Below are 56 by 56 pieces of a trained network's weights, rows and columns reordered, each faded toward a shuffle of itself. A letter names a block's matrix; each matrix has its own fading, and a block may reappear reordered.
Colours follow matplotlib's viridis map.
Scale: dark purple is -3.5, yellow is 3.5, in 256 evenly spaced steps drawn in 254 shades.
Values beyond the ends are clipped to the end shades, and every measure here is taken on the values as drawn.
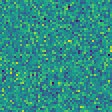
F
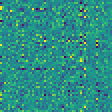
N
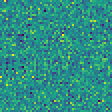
F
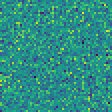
F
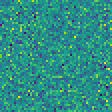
F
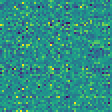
N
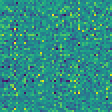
N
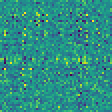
N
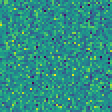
F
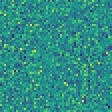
F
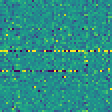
N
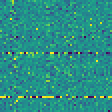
N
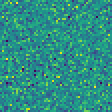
F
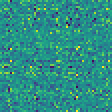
N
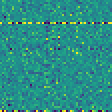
N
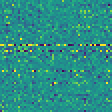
N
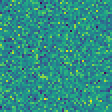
F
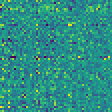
N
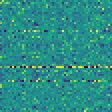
N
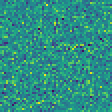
F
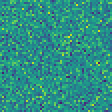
F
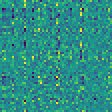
N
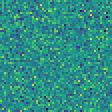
F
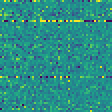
N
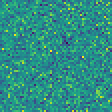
F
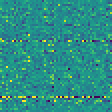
N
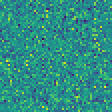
F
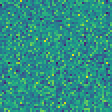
F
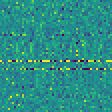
N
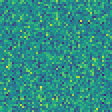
F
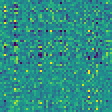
N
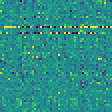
N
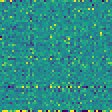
N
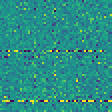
N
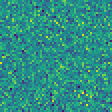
F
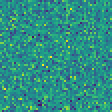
F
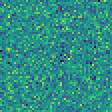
F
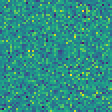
F
